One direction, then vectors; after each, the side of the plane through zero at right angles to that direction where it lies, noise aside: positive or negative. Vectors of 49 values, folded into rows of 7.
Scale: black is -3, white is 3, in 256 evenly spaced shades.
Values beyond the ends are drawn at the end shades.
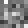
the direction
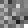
positive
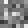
positive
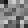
negative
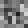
negative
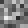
positive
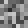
positive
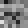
negative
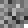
positive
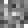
positive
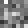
positive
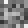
positive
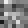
positive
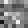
positive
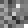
positive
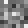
positive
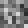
positive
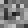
negative
